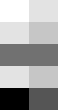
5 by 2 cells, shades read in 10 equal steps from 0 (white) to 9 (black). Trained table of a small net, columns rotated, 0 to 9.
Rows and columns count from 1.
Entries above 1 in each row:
0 1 2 1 2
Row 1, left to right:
0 1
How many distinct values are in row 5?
2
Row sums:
1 3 10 3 15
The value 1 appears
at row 1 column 2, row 2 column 1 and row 4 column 1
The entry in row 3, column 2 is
5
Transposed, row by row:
0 1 5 1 9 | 1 2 5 2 6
